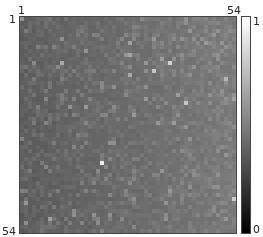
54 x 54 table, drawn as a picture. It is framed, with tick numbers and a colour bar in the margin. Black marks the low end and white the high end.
Slope: up to the right. Grain: fine. Stripes: none. Histogram: skewed, a long tail of high values.
